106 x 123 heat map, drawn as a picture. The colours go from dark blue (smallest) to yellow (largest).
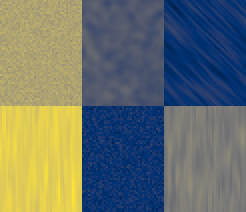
It is made of 2 by 3 panels. Panel 1,1: high, fine-grained, faint in contrast. Panel 1,2: low, blotchy, faint in contrast. Panel 1,3: very low, slanting down to the right, faint in contrast. Panel 2,1: very high, streaked downward, faint in contrast. Panel 2,2: very low, fine-grained, faint in contrast. Panel 2,3: middling, streaked downward, faint in contrast.
